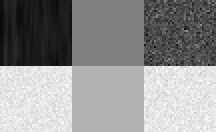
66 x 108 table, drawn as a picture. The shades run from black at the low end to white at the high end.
The table splits into 2 rows of 3 panels. Panel 1,1: very low, streaked downward, faint in contrast. Panel 1,2: middling, flat. Panel 1,3: low, fine-grained. Panel 2,1: very high, fine-grained, faint in contrast. Panel 2,2: high, flat. Panel 2,3: very high, fine-grained, faint in contrast.
